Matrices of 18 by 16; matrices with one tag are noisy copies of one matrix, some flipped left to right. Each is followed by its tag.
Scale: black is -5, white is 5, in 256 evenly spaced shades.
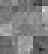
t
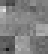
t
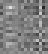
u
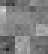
t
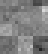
t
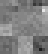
t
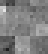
t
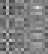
u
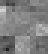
t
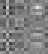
u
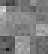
t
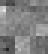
t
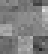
t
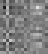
u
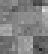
t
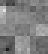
t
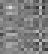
u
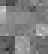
t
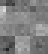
t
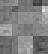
t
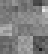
t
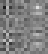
u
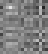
u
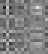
u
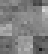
t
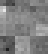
t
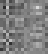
u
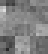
t
